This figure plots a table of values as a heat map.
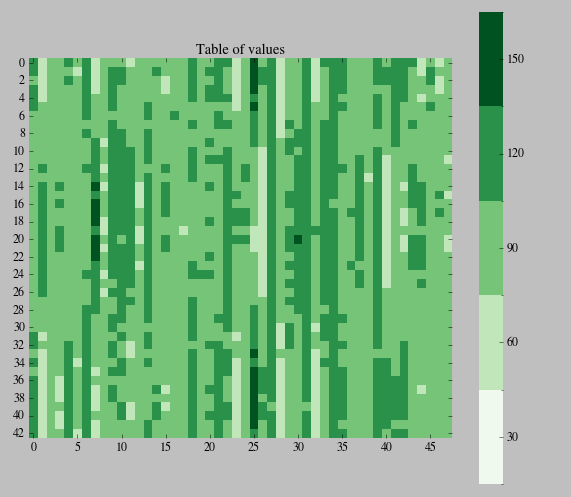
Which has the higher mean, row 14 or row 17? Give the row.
17
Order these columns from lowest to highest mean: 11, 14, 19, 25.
19, 14, 11, 25
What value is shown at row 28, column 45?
90
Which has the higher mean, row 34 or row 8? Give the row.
34
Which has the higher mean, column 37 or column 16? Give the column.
37
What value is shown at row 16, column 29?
120
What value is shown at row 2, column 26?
120
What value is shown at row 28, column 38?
90
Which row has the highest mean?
17
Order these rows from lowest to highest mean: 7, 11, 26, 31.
31, 26, 7, 11
